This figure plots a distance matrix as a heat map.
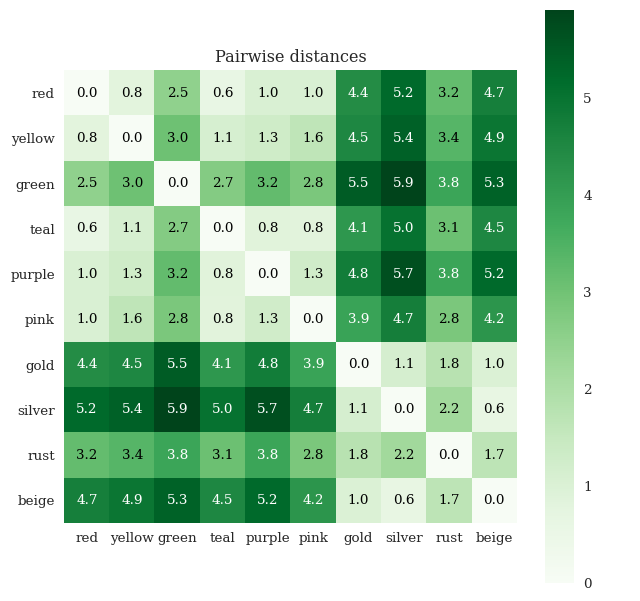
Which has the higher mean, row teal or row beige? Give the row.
beige
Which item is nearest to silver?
beige
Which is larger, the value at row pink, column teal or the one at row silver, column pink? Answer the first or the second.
the second
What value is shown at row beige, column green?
5.3
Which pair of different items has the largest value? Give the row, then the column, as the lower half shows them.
silver, green
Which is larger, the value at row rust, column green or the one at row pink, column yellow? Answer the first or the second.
the first
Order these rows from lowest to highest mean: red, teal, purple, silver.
teal, red, purple, silver
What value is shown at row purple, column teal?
0.8
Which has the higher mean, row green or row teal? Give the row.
green
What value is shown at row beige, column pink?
4.2
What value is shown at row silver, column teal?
5.0
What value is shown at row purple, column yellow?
1.3
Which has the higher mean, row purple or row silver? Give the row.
silver
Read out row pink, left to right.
1.0 1.6 2.8 0.8 1.3 0.0 3.9 4.7 2.8 4.2
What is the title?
Pairwise distances
